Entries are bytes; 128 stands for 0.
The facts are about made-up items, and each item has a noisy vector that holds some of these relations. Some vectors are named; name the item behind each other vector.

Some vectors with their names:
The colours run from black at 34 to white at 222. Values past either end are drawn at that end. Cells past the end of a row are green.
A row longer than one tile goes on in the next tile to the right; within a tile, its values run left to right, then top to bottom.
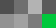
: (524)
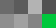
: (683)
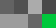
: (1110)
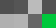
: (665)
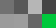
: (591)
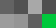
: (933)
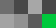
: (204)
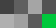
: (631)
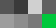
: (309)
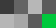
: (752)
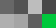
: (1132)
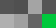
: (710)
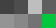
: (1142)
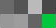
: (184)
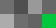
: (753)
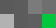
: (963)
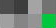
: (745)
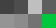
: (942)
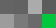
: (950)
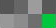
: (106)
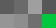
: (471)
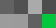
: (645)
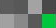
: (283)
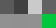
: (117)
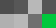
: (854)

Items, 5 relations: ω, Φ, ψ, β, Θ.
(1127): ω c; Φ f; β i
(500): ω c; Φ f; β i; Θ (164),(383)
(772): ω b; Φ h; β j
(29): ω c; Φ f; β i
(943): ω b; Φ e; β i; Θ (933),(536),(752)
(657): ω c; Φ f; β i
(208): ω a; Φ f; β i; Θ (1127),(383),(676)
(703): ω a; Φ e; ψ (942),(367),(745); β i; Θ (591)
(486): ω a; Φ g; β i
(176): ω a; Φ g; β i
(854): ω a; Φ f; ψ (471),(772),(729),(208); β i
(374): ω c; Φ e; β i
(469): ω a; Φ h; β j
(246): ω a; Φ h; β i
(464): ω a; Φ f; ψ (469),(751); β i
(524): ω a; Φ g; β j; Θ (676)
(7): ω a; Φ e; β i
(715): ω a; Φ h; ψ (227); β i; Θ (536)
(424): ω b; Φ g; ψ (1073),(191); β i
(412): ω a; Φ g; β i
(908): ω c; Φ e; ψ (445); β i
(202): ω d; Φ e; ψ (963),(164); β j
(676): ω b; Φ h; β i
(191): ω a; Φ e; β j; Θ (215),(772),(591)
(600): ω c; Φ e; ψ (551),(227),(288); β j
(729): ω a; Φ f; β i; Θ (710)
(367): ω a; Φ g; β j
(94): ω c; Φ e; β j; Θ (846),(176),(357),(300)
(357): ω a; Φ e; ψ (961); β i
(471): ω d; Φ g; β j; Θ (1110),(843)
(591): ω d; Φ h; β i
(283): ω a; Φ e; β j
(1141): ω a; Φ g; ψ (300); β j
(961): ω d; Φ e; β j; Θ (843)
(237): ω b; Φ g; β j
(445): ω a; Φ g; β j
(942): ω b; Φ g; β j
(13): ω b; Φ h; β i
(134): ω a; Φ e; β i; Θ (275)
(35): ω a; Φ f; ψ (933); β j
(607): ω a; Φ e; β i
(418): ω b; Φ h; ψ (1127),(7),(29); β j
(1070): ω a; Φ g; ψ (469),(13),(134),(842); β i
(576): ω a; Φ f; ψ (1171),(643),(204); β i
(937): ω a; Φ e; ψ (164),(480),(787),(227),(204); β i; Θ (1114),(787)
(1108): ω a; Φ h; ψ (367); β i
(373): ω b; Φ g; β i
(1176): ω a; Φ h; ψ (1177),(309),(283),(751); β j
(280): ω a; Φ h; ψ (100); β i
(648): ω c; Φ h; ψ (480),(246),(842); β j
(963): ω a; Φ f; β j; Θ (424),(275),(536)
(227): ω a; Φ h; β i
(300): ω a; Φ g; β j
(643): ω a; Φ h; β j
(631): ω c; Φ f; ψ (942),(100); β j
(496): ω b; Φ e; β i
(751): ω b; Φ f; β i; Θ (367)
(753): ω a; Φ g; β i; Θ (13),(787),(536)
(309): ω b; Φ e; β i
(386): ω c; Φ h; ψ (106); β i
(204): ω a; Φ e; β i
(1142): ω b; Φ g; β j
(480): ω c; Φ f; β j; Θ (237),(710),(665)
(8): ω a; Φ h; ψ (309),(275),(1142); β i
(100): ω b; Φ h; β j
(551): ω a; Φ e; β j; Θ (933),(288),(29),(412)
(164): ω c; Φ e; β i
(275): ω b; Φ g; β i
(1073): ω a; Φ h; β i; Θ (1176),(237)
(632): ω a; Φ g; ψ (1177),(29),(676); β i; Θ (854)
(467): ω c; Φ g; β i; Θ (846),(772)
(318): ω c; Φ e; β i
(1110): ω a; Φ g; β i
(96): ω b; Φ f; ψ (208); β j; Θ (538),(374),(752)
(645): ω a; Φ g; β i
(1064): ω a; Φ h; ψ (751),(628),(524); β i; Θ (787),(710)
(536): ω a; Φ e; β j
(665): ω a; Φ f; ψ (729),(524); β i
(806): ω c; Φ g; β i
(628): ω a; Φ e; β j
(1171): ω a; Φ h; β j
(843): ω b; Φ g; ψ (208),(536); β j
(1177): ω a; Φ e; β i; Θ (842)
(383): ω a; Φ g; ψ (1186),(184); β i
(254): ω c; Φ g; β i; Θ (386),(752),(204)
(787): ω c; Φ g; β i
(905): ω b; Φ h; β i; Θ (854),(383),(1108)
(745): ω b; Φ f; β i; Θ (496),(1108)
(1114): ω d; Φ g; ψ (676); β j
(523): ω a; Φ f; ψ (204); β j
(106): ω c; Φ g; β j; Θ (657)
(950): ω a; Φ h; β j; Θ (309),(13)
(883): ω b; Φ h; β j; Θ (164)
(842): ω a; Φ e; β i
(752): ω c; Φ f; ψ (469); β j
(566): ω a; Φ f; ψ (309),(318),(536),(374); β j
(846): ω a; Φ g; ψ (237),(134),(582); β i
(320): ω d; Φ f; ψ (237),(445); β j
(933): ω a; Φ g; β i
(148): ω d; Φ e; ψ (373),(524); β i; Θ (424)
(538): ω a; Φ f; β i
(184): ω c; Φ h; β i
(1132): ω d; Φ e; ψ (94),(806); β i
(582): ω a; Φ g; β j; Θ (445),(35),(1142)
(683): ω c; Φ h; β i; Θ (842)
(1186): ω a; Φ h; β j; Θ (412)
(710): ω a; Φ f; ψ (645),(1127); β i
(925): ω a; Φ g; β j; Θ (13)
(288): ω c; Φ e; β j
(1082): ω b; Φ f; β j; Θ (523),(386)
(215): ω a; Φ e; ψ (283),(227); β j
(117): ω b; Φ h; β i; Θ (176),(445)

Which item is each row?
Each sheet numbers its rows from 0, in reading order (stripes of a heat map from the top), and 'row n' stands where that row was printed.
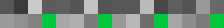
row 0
(496)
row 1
(703)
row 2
(383)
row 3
(729)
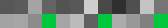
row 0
(208)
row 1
(1070)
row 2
(96)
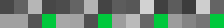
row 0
(1141)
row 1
(1114)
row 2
(1108)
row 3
(13)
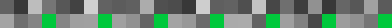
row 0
(943)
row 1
(905)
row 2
(628)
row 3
(424)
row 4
(357)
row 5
(227)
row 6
(254)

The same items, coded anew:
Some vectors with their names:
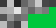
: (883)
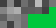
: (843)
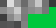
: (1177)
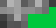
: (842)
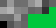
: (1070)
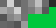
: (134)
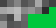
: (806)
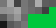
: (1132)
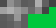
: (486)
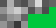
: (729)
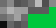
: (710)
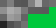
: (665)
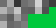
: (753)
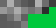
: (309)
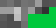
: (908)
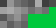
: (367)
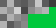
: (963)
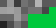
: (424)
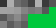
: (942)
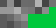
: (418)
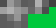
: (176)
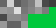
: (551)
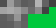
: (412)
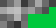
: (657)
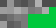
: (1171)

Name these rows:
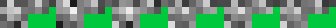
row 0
(745)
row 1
(937)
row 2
(480)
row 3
(950)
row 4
(1186)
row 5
(925)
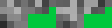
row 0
(202)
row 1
(752)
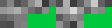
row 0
(1176)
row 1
(1073)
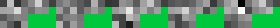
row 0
(117)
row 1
(536)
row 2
(683)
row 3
(648)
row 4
(715)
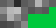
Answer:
(854)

